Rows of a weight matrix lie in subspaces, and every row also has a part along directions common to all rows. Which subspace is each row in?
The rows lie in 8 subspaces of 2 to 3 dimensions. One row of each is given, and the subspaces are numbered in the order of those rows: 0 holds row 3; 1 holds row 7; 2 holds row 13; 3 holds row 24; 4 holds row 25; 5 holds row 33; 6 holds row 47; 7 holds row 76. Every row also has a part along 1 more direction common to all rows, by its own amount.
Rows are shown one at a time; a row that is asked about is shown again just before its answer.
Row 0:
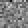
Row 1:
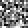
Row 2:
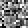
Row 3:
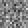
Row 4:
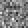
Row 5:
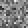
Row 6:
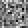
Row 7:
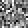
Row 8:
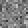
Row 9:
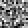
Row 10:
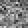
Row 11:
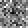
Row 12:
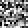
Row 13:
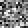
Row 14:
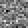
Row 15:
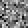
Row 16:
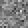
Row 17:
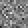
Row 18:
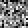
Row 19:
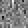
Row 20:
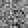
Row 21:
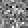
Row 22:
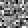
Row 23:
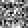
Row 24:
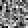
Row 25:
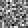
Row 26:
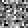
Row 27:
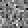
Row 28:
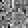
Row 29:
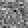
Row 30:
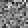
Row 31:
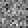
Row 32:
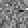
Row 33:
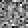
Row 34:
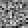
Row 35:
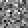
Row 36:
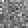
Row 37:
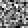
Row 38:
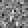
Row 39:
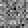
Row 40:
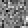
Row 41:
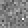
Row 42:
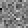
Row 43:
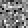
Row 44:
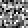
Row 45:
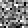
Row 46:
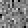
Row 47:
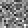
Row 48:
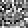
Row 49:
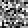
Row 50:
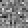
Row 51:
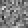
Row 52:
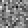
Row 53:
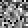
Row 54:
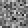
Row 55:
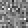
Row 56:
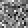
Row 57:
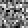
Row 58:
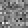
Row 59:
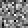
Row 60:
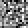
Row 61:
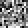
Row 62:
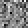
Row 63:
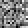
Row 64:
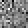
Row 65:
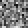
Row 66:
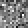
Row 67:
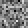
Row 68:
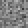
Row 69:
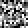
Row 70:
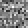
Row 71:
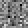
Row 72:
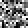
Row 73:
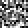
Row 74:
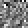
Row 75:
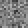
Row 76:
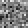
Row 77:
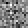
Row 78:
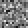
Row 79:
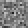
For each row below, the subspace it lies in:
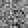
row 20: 4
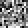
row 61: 3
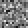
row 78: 7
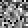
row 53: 5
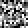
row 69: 7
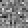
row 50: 2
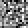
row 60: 6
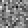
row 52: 3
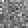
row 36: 7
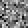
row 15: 0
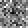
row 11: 0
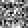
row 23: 4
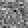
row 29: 4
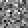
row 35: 3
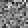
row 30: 5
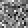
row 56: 2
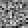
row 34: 5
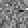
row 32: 0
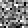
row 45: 3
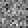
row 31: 0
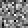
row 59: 6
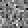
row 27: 0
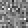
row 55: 1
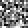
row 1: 3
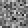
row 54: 4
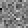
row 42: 6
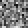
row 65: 3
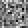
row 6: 6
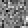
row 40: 7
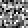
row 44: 2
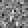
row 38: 0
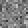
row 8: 3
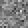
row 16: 1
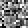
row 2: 7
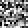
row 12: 5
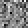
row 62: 5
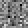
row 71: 5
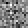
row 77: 4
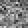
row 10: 7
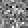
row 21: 0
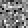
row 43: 2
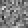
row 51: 6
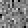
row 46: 1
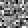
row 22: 7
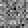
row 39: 2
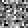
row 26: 5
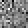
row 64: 1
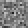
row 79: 4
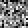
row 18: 7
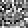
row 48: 1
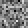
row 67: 2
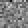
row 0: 5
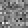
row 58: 2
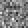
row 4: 2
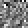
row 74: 5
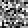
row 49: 5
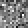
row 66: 7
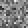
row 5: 6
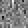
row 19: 1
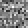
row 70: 2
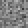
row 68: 6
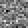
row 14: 7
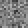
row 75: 4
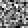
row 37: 3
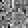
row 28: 1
